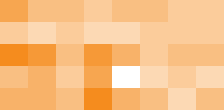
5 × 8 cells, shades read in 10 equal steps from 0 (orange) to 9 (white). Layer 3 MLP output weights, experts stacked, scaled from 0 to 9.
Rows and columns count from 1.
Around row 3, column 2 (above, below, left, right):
6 3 0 4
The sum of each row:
33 43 22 40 27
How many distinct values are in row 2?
2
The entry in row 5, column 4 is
0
